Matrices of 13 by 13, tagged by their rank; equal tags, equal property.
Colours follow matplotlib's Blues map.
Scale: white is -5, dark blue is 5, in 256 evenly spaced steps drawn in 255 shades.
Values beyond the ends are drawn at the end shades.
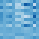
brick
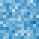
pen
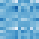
brick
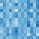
brick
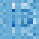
brick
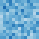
pen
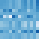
brick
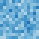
pen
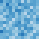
pen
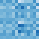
brick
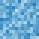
pen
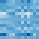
brick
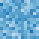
pen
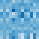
brick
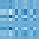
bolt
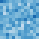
pen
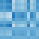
bolt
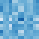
brick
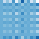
bolt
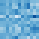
brick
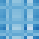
bolt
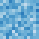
pen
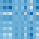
bolt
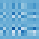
bolt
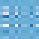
bolt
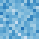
pen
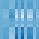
bolt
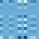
bolt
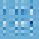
bolt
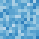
pen
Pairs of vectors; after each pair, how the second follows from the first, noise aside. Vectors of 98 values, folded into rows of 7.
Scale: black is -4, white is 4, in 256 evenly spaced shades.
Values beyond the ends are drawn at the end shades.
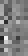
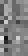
negated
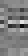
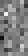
shuffled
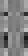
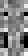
scaled up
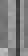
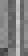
negated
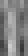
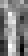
scaled up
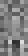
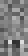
copied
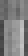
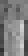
copied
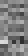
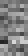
negated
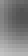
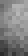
negated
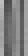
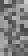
shuffled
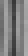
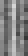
negated
